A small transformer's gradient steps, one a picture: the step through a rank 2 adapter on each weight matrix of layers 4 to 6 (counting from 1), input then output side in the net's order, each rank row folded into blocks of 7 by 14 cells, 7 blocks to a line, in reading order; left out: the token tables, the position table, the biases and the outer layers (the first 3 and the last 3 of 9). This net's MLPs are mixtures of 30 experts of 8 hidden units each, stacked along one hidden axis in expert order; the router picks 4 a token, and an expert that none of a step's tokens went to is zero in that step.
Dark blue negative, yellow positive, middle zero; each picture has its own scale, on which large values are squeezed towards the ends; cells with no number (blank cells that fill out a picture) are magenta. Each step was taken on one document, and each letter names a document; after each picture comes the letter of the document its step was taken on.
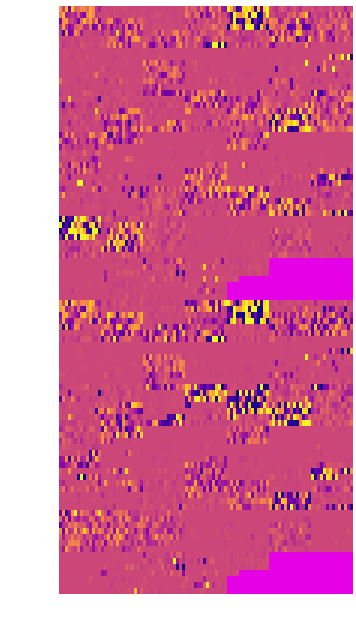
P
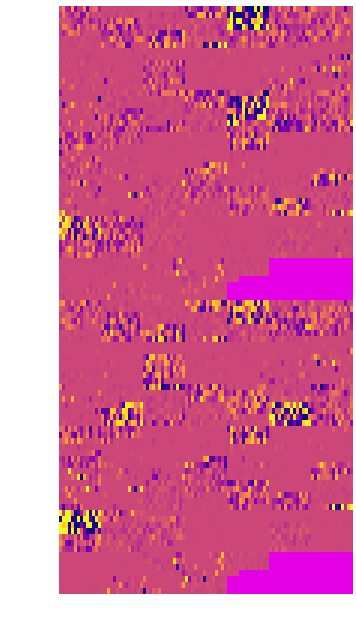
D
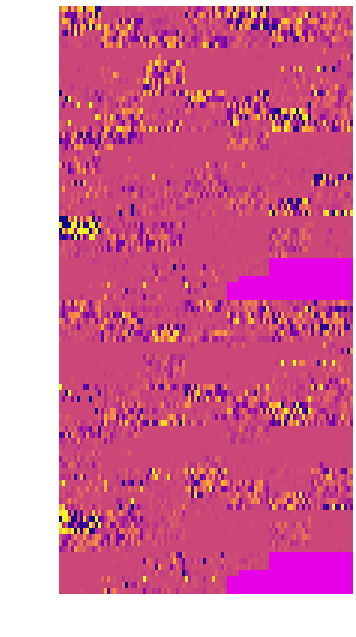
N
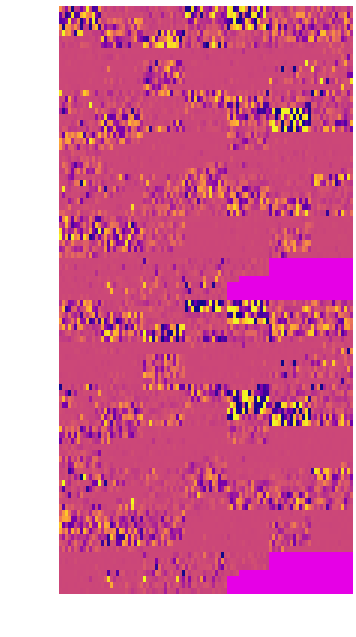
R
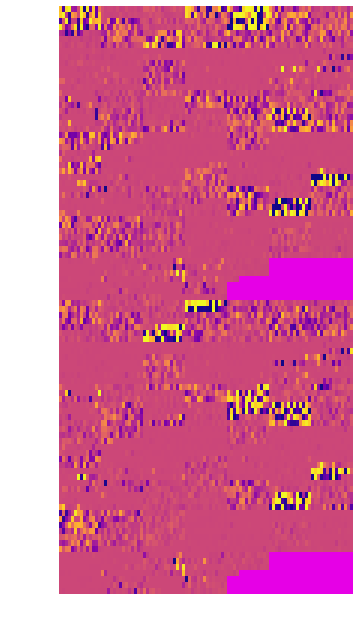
D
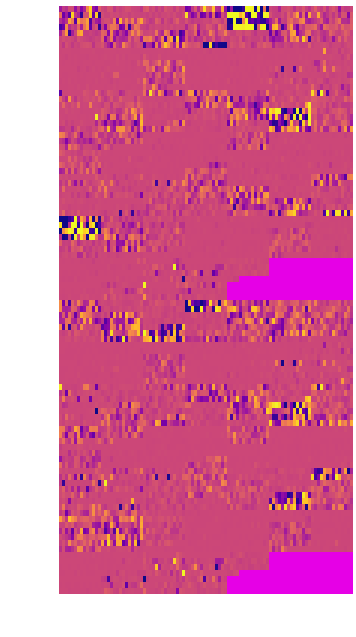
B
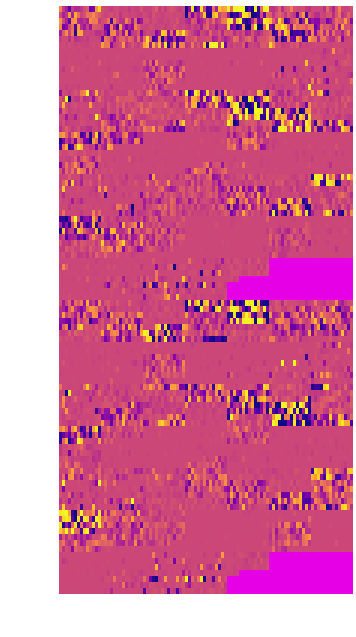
R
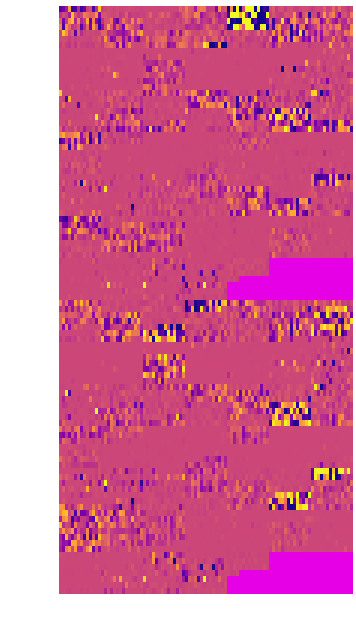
B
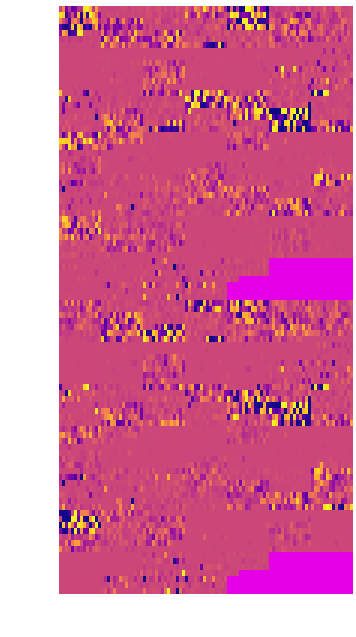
R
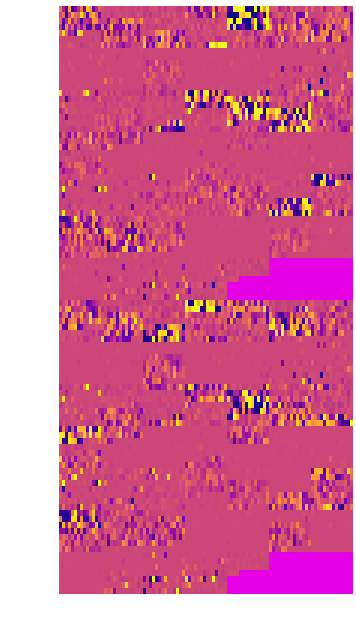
R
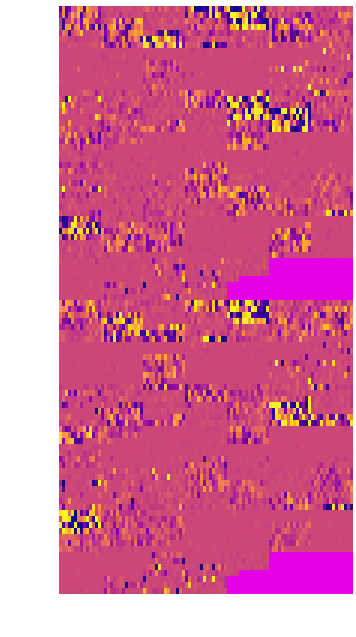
B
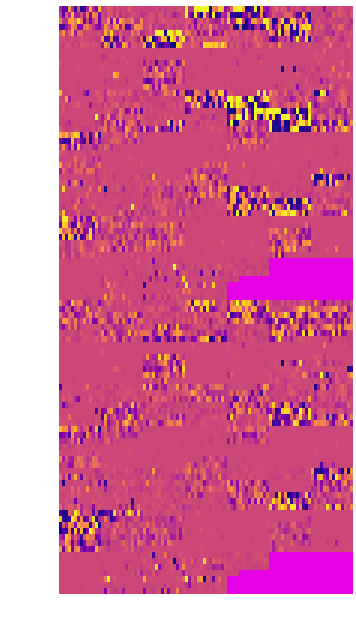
B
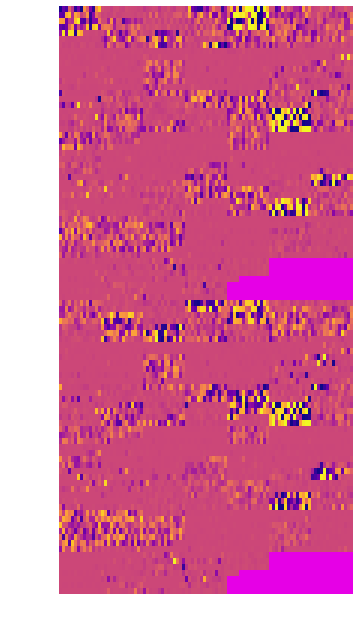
P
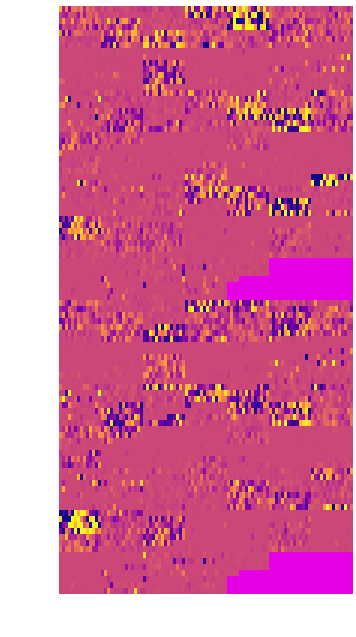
P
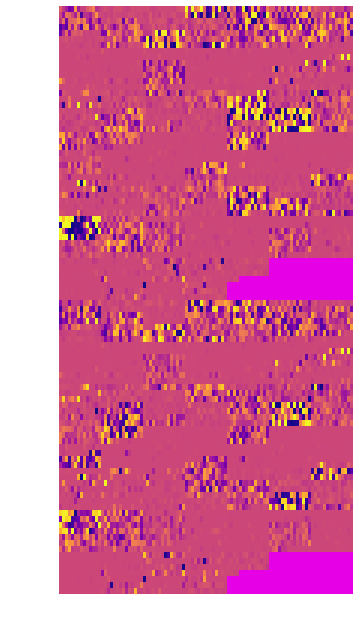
P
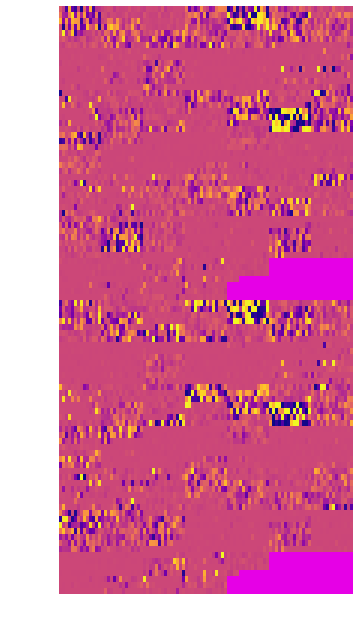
N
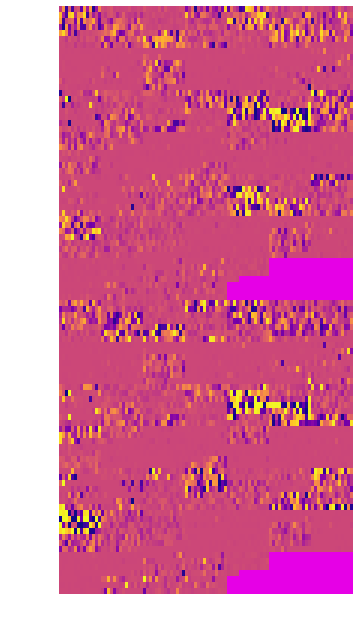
N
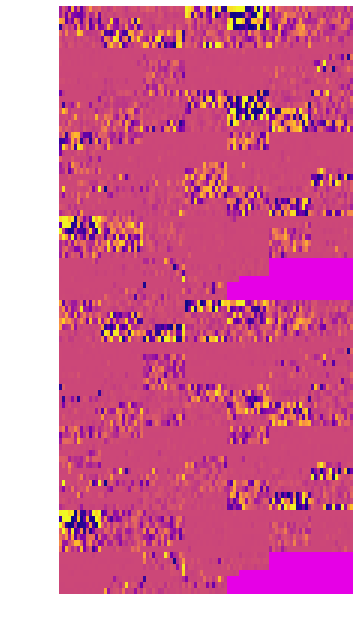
P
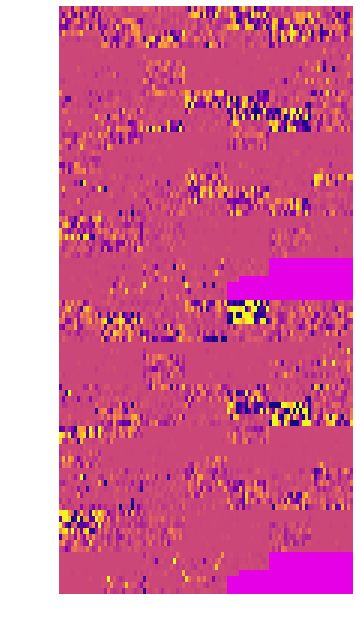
B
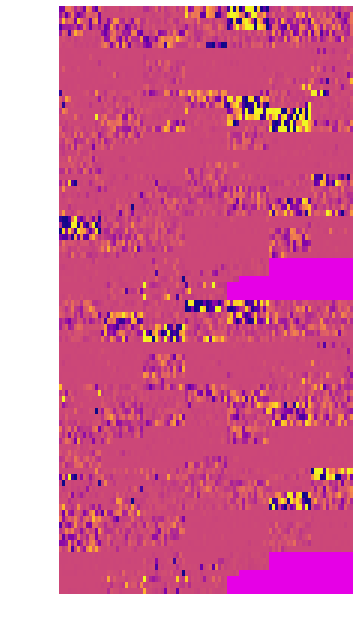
R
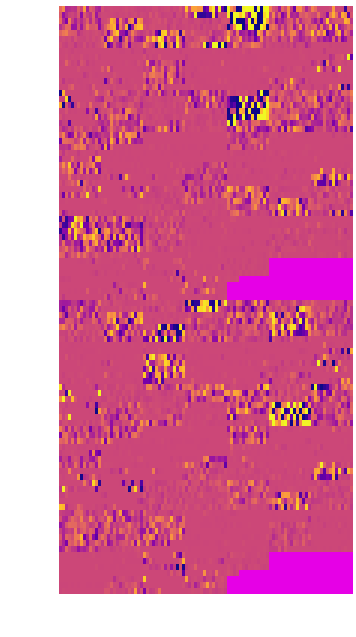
D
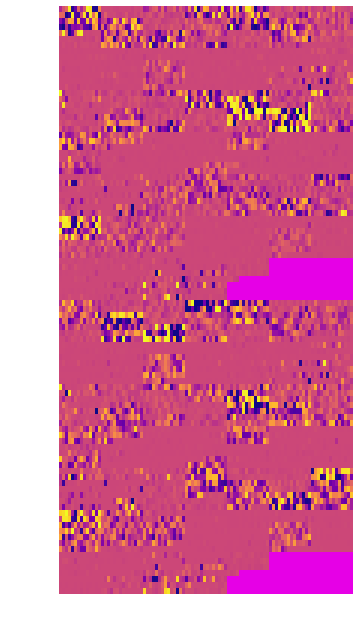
R
